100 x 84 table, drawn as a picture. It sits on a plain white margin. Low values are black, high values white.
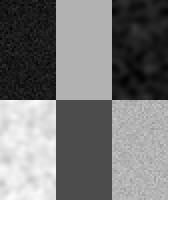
The table splits into 2 rows of 3 panels. Panel 1,1: very low, fine-grained, faint in contrast. Panel 1,2: high, flat. Panel 1,3: very low, blotchy, faint in contrast. Panel 2,1: very high, blotchy, faint in contrast. Panel 2,2: low, flat. Panel 2,3: high, fine-grained, faint in contrast.
